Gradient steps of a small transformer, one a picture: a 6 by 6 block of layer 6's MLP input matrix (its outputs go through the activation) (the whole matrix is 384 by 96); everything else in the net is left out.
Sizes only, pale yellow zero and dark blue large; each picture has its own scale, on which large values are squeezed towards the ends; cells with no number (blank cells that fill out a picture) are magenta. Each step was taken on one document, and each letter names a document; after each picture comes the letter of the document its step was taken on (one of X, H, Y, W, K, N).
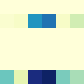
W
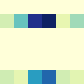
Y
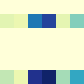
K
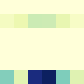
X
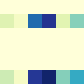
K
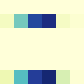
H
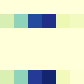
H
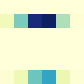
H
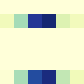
H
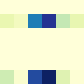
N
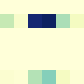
W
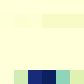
X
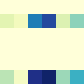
K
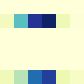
Y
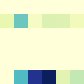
N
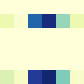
N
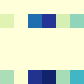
K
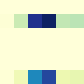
X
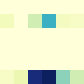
X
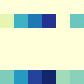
H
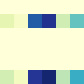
K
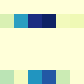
Y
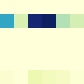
W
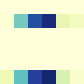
H
